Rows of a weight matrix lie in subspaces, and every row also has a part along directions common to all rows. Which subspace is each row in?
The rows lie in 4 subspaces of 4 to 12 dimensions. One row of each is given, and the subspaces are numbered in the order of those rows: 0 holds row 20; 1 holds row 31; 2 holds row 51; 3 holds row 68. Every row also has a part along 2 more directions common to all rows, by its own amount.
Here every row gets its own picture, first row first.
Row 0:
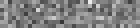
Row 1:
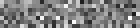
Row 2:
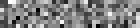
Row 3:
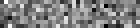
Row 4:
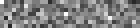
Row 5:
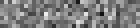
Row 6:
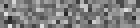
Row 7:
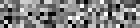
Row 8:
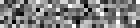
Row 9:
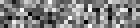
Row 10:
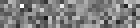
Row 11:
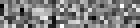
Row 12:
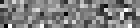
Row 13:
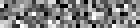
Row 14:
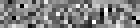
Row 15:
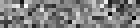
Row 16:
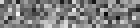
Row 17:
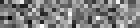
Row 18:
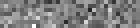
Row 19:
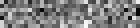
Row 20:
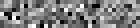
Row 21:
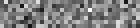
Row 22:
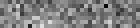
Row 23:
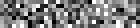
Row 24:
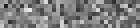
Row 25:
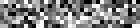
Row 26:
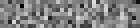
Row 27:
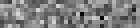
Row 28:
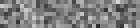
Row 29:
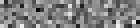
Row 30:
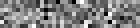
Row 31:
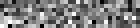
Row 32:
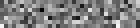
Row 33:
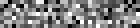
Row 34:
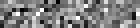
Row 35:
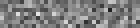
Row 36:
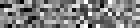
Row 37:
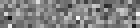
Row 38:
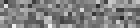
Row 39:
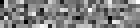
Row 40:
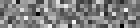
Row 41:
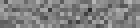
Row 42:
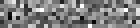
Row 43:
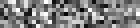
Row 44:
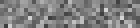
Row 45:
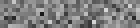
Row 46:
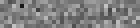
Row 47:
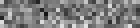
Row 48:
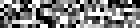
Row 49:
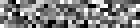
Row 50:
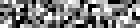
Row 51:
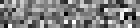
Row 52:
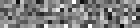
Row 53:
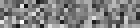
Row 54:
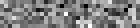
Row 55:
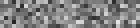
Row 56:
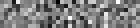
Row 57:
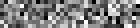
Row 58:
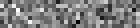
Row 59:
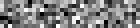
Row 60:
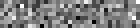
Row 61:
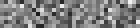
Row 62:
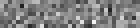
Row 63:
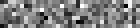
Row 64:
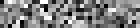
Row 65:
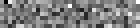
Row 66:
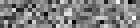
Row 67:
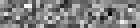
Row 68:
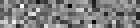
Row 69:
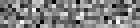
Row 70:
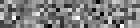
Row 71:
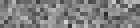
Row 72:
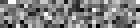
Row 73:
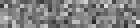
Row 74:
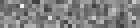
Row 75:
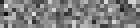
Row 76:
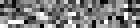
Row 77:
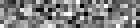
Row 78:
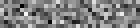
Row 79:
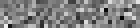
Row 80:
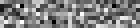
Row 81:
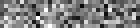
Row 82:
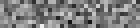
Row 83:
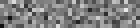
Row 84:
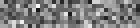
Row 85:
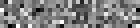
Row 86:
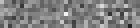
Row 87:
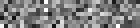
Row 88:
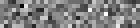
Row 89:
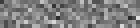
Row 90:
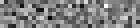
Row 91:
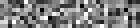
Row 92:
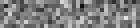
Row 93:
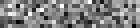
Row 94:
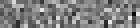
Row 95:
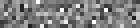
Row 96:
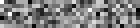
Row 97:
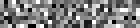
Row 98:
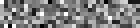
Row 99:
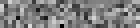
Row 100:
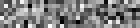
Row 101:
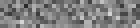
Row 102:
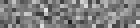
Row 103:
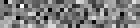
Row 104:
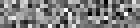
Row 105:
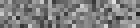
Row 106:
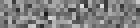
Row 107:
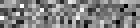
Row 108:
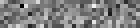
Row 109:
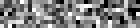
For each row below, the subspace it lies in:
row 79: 2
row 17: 2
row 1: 0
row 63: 1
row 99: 3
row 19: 0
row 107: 0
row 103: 3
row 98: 2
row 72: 3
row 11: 3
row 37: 1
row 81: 0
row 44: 2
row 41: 3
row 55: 3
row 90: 3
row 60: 1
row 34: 0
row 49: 0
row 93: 1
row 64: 3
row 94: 0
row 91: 3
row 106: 3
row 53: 3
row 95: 0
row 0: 3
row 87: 0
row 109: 1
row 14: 1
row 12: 2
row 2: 3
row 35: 0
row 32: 2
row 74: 3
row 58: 1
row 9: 0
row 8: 3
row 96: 0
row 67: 1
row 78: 3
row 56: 0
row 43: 3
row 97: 3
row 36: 0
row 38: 1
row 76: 1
